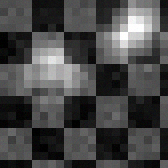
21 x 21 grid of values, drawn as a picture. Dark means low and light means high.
Ninth with the highest average: top right. Bumps: two. Average level on the scale: 30%.
